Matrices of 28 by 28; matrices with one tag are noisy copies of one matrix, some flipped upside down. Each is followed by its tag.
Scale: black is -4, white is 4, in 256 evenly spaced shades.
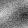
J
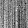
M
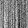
M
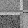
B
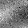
J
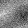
J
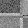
B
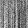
M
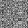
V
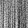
M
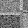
B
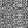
V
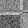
B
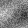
J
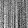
M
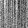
M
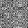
V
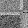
B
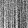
M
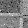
B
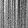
M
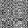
V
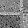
B
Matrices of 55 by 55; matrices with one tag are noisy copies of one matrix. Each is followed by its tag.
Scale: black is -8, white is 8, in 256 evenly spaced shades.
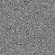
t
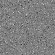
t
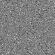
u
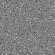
u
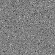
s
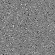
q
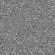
u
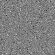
u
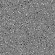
t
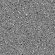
t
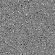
t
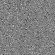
q
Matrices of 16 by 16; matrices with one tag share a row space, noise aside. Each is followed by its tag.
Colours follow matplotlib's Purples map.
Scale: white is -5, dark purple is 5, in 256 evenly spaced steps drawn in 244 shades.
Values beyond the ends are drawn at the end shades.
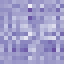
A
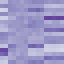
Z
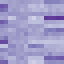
Z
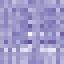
A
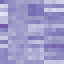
Z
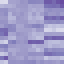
Z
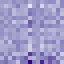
A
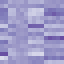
Z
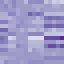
Z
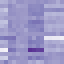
Z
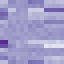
Z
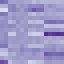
Z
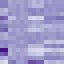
Z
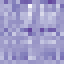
A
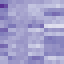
Z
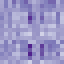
A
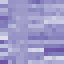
Z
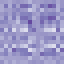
A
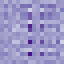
A
